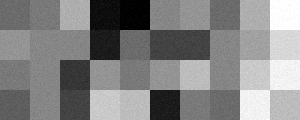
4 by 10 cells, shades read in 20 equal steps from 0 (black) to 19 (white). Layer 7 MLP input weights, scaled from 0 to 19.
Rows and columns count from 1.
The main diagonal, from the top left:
8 10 4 15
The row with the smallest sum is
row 2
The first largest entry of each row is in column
10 10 10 9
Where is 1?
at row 1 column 4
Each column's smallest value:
7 9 4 1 0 2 5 8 12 14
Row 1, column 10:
19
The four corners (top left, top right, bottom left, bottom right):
8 19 7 14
